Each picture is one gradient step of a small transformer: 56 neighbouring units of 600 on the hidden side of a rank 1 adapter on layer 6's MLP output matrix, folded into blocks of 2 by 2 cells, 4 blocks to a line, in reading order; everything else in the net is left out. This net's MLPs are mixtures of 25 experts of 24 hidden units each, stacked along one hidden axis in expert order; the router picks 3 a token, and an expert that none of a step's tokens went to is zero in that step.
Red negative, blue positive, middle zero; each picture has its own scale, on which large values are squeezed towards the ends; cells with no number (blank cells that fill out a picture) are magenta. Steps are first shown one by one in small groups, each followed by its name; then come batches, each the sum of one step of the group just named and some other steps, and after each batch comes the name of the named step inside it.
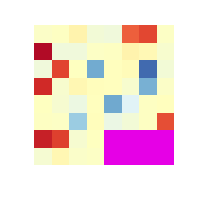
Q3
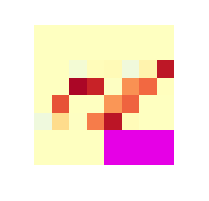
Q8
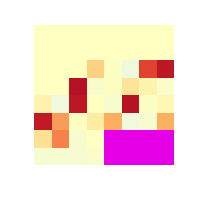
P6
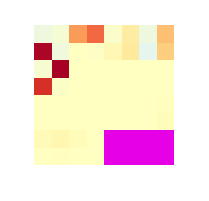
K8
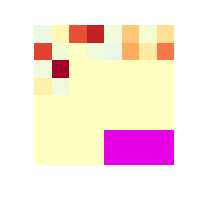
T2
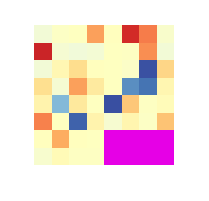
P6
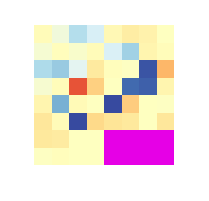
Q8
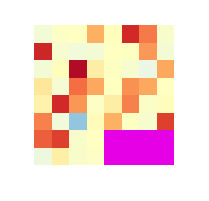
P6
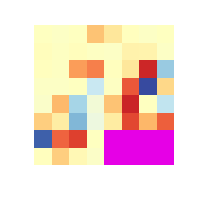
Q8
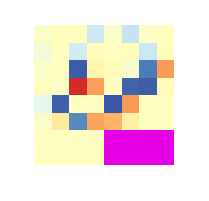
Q8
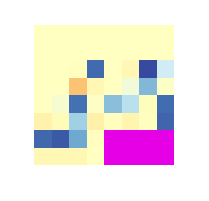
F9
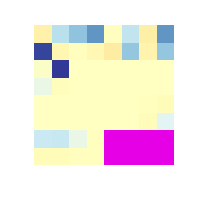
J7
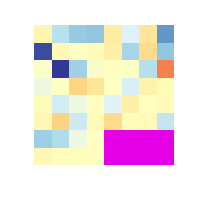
J7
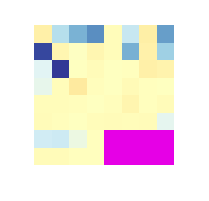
J7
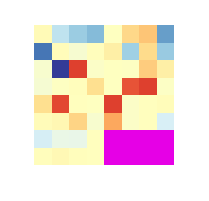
J7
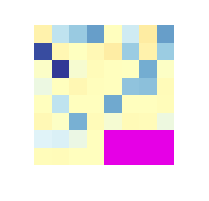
J7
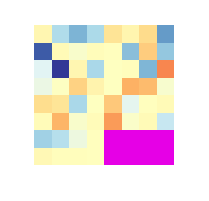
J7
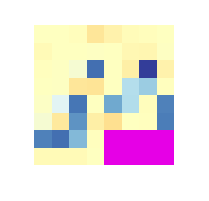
F9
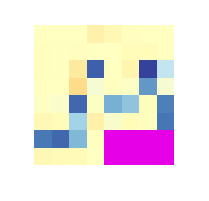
F9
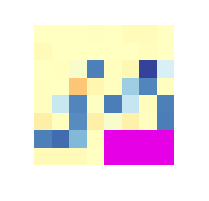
F9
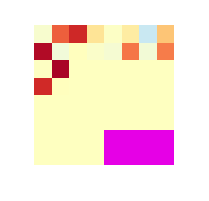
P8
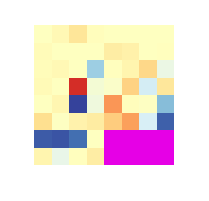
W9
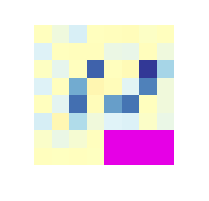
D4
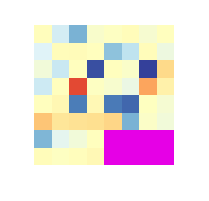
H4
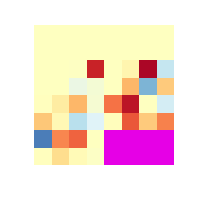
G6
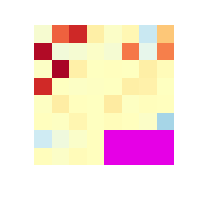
P8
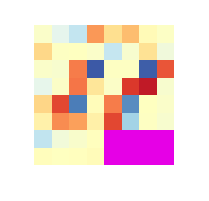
H4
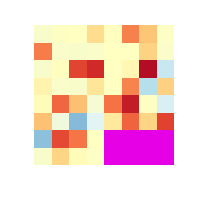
G6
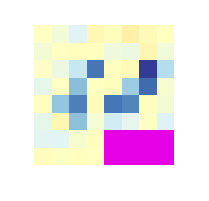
D4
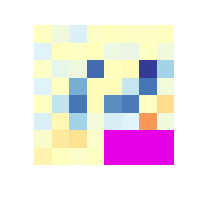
D4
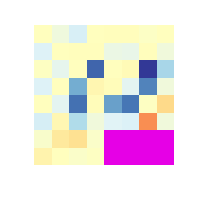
D4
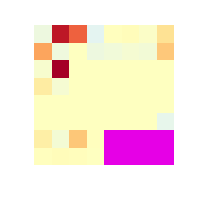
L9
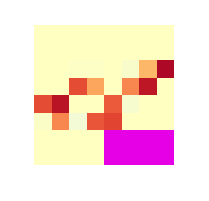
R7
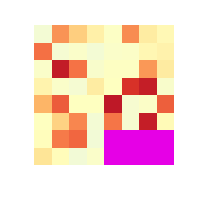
L9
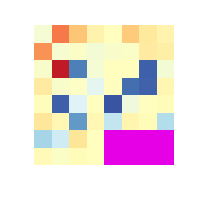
L9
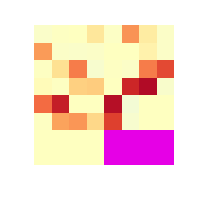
R7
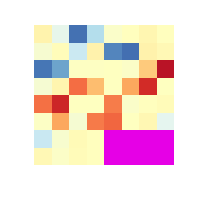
R7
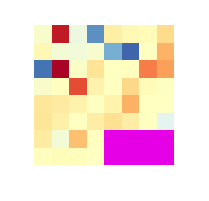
L9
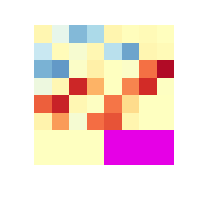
R7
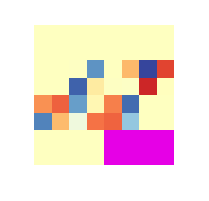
R7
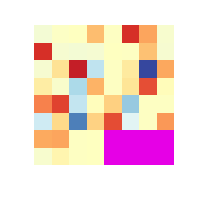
R7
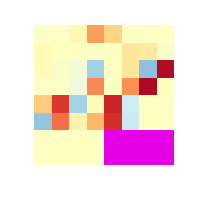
R7
